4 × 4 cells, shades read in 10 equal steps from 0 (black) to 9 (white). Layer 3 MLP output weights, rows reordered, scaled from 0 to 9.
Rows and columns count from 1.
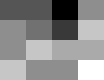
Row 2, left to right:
5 4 2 7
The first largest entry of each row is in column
4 4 2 4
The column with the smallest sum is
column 3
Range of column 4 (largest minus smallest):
4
